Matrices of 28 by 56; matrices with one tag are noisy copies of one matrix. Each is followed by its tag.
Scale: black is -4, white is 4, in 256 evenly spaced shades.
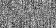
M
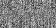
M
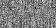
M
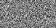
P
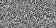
P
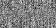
M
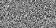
P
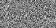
P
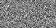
P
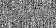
M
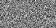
P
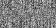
M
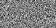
P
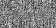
M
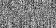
M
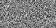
P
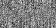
M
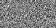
P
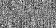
M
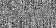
M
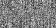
M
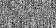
M
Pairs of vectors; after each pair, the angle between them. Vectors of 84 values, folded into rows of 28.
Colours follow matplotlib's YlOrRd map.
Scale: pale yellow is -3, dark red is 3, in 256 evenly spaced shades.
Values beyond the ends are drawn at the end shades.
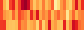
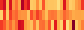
partly aligned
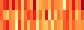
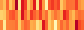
orthogonal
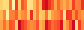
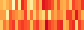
nearly parallel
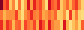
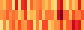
partly opposed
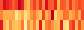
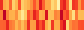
orthogonal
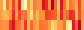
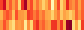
nearly opposite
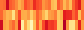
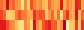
partly aligned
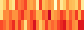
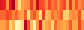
partly opposed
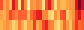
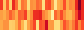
nearly parallel
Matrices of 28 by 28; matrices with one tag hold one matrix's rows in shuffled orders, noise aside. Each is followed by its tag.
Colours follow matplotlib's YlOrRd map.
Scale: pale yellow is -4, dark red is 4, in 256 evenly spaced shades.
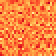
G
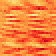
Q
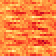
Q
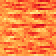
Q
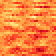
Q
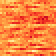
Q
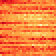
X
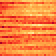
X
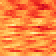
Q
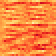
Q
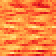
Q
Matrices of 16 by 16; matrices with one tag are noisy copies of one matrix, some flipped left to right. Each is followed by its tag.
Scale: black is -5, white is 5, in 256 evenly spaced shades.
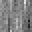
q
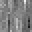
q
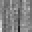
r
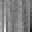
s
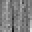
r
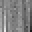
s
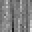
r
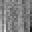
s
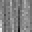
r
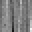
r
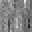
q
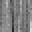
r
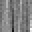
r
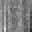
s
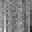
s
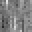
q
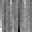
r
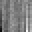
s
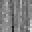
r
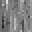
q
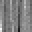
r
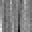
r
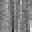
r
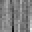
r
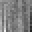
s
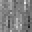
q
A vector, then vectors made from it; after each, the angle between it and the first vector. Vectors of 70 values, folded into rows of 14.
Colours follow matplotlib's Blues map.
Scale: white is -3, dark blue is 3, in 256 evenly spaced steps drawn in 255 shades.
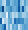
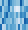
partly opposed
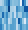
orthogonal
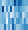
partly aligned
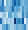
partly aligned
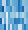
nearly parallel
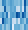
partly opposed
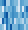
nearly opposite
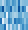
nearly parallel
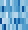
nearly parallel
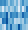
nearly opposite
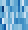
nearly parallel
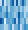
orthogonal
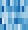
nearly parallel
